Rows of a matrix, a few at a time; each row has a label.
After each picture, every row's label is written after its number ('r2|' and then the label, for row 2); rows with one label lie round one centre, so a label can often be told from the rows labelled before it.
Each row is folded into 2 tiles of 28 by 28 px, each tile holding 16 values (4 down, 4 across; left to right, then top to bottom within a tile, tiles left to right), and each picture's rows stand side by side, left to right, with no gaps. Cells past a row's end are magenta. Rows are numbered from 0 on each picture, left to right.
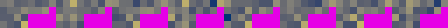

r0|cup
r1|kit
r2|cup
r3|kit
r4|cup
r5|cup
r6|cup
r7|kit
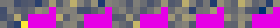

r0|cup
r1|kit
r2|cup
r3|kit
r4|kit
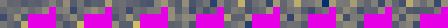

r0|cup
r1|cup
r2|cup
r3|kit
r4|kit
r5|kit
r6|kit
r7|kit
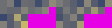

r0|cup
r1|cup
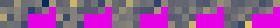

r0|kit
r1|kit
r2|kit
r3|cup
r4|cup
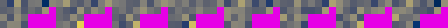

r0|kit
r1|cup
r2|cup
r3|cup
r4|kit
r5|kit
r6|cup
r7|kit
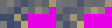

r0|cup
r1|cup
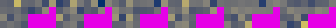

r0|kit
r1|kit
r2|kit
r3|kit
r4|cup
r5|cup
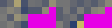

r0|kit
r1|cup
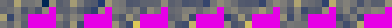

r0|kit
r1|kit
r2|cup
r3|cup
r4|cup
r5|kit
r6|cup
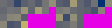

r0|cup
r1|kit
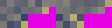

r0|cup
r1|cup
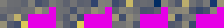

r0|cup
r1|cup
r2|kit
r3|kit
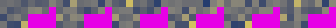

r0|cup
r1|kit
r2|kit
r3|cup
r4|cup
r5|kit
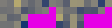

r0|kit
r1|kit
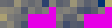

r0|kit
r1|kit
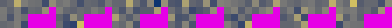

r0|kit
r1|cup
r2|kit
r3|kit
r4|cup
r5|cup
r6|kit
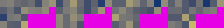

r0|cup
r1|kit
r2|kit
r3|cup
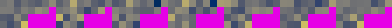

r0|cup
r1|kit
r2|kit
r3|kit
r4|cup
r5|cup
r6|cup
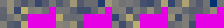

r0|cup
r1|kit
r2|cup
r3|kit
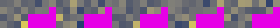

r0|cup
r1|kit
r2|cup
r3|cup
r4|kit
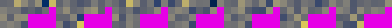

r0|kit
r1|cup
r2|kit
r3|kit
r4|kit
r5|cup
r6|cup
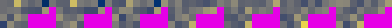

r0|kit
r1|kit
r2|kit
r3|cup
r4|cup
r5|cup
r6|cup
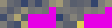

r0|cup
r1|cup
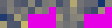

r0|cup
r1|kit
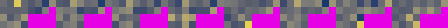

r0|kit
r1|kit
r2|kit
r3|kit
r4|cup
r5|kit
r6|cup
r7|cup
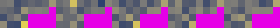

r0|cup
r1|kit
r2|cup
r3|cup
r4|cup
